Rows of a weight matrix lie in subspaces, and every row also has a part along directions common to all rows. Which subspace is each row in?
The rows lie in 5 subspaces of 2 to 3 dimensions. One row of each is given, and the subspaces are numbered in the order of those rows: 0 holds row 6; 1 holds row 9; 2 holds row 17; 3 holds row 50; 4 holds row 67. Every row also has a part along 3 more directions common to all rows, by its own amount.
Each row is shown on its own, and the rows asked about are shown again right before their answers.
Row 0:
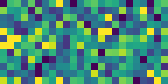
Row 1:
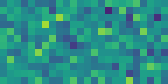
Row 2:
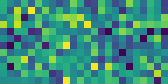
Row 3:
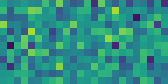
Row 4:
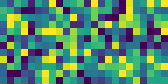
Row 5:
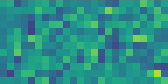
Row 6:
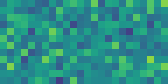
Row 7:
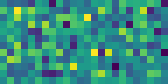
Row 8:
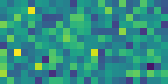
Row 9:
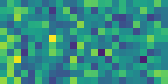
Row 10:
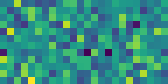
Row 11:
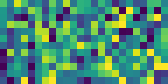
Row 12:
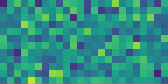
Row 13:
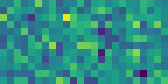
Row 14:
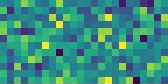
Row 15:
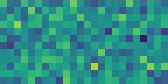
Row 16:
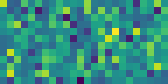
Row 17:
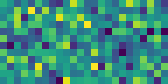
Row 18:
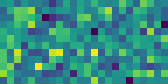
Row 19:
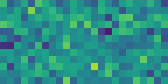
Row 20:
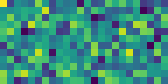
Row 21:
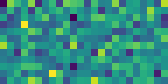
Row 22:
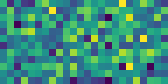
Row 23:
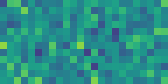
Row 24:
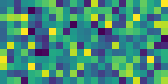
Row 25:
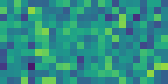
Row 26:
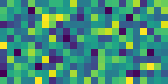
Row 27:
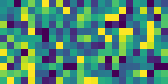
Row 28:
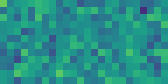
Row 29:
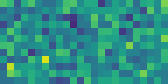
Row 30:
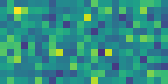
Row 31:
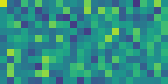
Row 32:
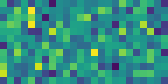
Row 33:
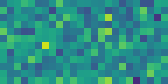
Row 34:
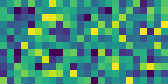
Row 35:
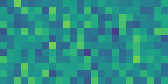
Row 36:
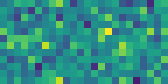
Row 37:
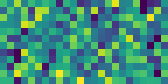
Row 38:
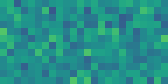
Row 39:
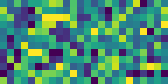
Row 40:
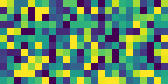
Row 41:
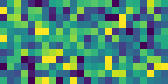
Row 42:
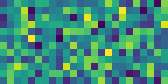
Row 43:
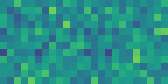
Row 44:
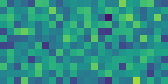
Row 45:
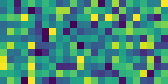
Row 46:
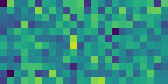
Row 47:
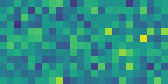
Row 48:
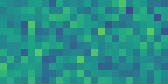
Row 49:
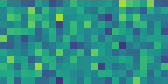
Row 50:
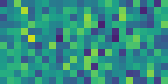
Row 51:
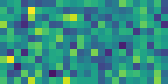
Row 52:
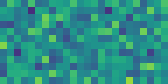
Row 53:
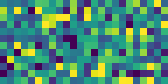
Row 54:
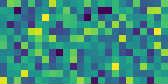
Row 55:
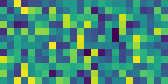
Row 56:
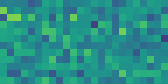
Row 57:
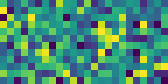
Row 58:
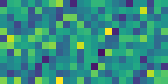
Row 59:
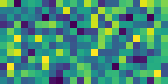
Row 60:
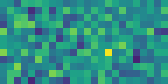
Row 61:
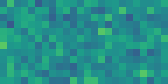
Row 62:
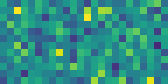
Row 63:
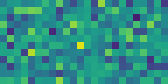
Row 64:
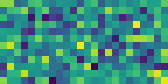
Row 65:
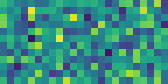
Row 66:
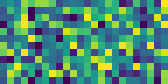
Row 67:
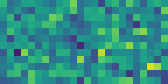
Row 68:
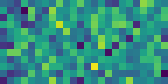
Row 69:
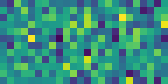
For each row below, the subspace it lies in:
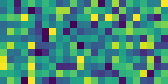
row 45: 0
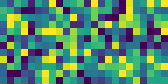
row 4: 0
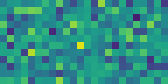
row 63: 0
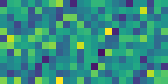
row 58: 2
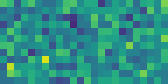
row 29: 1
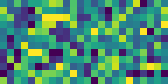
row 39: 4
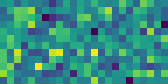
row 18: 4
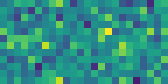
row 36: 2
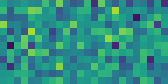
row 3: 0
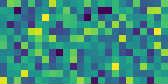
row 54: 4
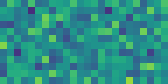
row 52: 4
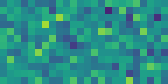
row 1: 4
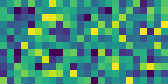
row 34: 4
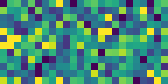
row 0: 2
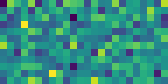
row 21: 1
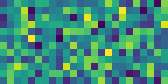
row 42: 3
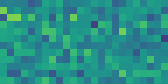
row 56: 0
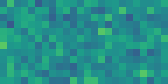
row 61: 0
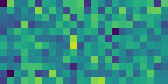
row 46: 1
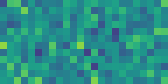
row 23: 3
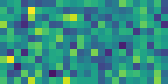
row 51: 3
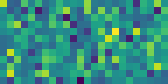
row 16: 1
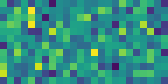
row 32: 4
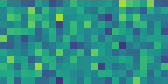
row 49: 2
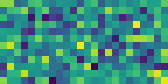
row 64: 1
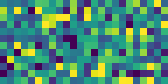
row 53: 4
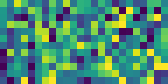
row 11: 0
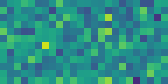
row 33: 2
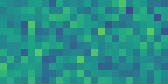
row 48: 0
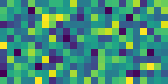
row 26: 4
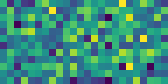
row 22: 2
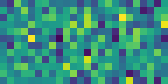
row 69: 3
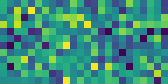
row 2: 2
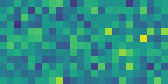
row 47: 2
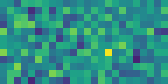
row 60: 3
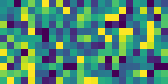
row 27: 0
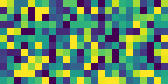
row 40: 1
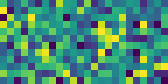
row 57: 0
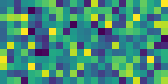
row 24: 0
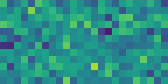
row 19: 2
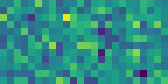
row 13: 0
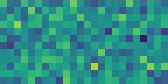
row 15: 2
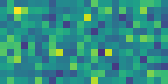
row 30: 4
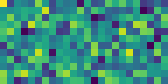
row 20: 1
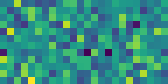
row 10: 3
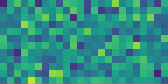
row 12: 1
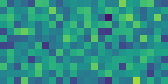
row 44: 2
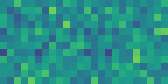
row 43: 3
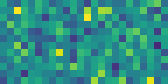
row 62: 4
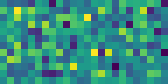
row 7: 4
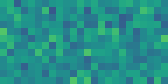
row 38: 3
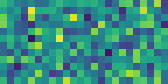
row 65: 3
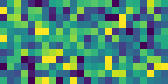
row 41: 0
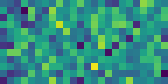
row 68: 1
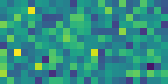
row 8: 4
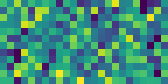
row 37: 1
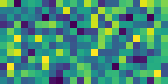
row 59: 1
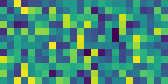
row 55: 3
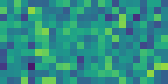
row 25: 0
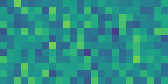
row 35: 3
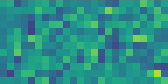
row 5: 1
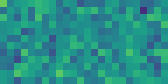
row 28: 1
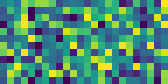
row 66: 3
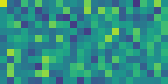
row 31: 1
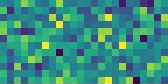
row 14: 2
